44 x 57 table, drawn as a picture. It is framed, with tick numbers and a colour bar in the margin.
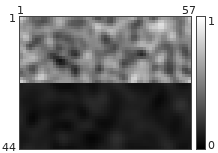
It is made of 2 by 1 panels. Panel 1,1: middling, blotchy, strong in contrast. Panel 2,1: very low, blotchy, faint in contrast.
